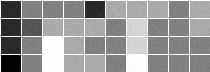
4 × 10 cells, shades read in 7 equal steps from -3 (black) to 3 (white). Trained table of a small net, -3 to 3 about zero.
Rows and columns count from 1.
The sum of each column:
-9 -1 7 3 0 1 8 1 0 2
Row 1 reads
-2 0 0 0 -2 1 1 1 0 1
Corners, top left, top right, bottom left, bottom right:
-2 1 -3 0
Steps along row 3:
up up down down same up down same same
